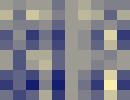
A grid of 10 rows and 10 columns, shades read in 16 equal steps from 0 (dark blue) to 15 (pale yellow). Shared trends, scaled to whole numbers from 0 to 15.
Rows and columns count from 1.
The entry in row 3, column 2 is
7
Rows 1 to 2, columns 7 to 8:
10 8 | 11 10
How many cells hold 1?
1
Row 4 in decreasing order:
13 9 8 8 6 4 4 2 2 2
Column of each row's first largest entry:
7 3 6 9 9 3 4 9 9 9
